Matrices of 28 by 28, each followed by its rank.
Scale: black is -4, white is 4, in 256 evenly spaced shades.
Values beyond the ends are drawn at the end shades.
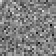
full rank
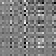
two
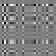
one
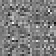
five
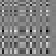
one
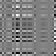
one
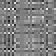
two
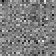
five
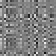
three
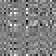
two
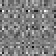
three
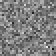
full rank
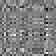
three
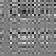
two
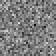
full rank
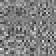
five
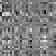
three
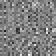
five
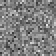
full rank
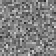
full rank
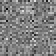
five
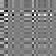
one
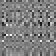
three
